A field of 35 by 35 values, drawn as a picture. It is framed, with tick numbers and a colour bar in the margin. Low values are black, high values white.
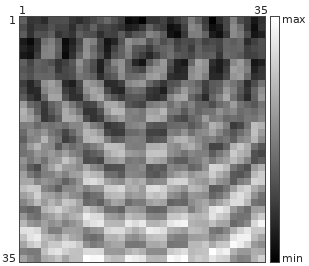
Overall the values sit about 50% of the way up the scale. Rings spread out from the top middle. No row or column stands out. There is an overall slope up to the bottom.
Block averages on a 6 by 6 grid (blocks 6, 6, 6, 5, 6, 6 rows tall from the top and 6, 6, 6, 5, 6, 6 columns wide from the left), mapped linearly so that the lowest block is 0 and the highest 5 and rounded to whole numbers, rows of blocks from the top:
0 0 0 0 0 0 | 1 1 1 1 1 1 | 2 2 2 2 2 2 | 3 3 3 3 3 3 | 4 4 4 4 4 4 | 5 5 5 5 5 5
